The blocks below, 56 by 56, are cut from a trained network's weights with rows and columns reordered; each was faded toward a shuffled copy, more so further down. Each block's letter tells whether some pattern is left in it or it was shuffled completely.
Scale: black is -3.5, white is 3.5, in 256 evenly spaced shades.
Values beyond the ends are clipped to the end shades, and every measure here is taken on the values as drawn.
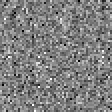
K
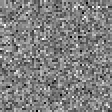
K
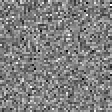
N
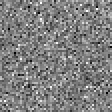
N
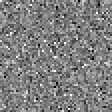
N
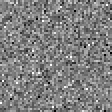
N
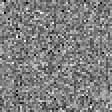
N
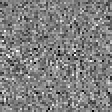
K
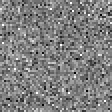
N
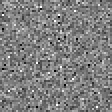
N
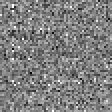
K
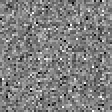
K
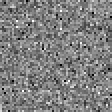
N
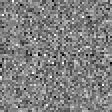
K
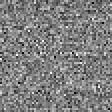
K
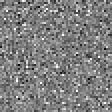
K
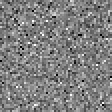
N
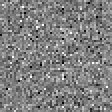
K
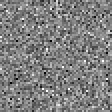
N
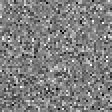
N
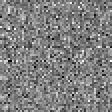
K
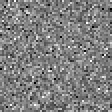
N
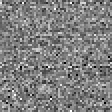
K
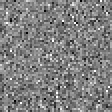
N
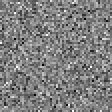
N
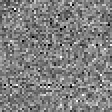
K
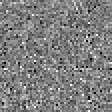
K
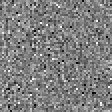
K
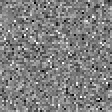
N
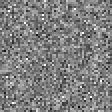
K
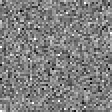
N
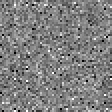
K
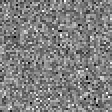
N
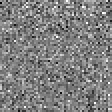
K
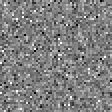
N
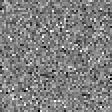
N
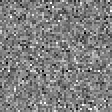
K
